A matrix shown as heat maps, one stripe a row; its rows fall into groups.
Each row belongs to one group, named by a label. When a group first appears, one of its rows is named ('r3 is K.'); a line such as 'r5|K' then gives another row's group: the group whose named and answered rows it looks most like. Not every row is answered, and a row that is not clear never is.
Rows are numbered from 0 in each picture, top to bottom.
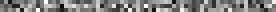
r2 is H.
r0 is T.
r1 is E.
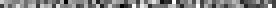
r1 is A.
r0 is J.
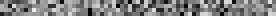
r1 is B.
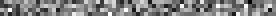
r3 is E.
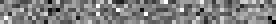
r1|E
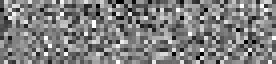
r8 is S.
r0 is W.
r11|J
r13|T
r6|W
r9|T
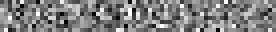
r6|H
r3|H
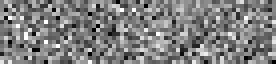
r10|T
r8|H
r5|T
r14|H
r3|H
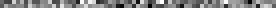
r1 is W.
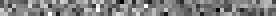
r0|W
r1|B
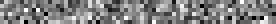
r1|T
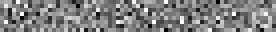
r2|B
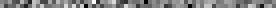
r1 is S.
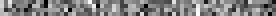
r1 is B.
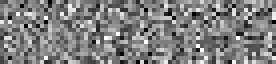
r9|A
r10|B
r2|J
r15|J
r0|J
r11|A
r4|T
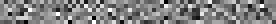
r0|S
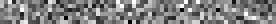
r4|J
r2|S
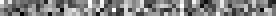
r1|T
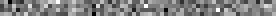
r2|E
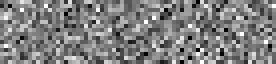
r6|S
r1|T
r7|A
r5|B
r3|J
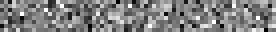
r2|T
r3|S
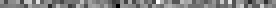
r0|H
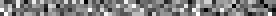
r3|A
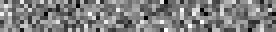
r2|A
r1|J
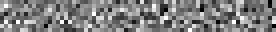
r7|S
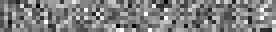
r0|E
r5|T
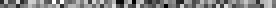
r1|E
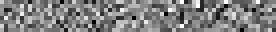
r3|S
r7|J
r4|W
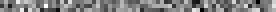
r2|A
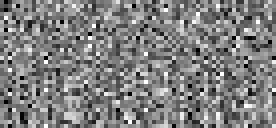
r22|T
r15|T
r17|A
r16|H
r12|W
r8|H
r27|B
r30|H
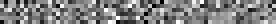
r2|A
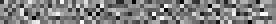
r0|W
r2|S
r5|H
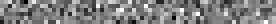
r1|B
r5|B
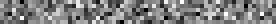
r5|W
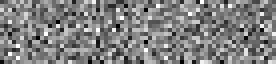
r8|T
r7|E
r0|W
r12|E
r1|H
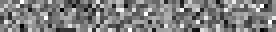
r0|S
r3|B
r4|T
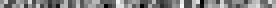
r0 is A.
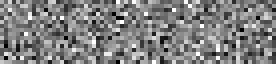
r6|J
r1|S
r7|J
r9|J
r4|W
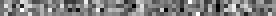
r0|S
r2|S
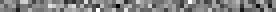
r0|S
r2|E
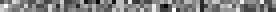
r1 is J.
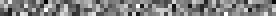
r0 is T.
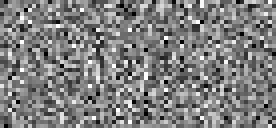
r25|E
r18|E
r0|J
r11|E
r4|S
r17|S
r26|B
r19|B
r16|E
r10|S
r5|A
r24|H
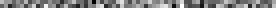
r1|T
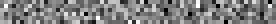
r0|J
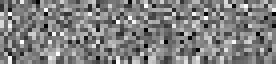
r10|S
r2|T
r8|W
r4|B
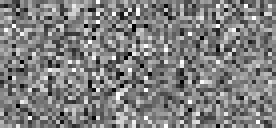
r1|E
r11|E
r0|E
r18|W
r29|B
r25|S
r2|H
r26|E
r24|J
